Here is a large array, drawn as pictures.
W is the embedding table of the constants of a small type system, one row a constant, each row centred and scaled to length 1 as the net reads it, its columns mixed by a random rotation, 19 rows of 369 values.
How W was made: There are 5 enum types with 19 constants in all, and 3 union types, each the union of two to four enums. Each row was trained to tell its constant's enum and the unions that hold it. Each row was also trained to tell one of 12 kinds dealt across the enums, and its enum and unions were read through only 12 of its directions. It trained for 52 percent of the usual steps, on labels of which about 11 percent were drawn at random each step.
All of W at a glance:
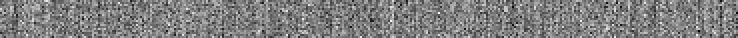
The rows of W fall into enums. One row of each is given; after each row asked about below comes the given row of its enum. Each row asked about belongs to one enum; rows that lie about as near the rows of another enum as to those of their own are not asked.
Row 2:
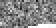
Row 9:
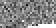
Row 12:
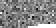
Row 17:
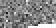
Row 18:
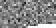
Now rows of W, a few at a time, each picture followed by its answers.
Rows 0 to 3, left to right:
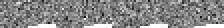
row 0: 12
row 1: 12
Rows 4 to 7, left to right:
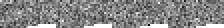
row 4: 9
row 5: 18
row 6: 17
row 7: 12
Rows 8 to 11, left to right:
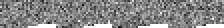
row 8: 12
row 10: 9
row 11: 17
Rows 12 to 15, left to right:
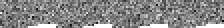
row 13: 9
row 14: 17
